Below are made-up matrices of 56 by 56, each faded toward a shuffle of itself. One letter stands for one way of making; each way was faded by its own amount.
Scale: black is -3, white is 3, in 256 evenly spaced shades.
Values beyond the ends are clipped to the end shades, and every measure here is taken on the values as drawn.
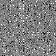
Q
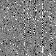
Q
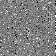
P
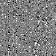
P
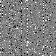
P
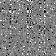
Q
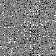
Q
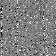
P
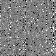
P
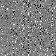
P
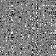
Q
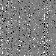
P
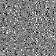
Q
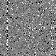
Q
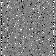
P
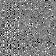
Q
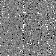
P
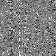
Q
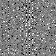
Q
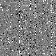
P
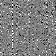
Q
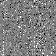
P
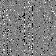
P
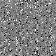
P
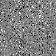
P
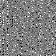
P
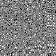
Q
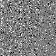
P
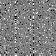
Q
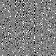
Q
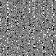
Q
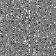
P
